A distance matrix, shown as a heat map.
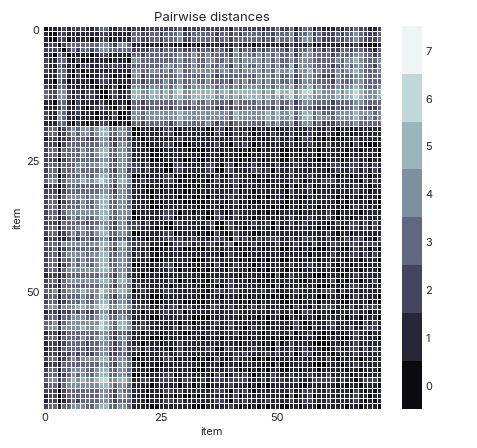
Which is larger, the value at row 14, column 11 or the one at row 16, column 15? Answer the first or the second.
the second
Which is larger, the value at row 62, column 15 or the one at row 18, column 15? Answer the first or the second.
the first
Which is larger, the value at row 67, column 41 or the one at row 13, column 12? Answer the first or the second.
the first
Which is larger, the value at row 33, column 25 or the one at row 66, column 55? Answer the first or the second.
the second
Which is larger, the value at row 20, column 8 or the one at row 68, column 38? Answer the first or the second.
the first
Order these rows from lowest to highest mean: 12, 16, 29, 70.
70, 29, 16, 12
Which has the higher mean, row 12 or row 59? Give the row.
12
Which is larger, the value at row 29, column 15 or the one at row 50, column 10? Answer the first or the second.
the second
